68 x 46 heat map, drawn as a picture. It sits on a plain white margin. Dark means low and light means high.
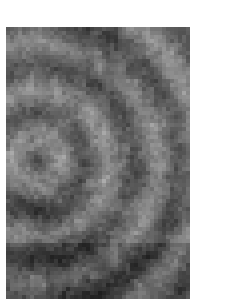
Average level on the scale: 40%. Rings: centred on the middle left. Grain: blotchy. Seam: horizontal, 80% of the way down, the top part higher.
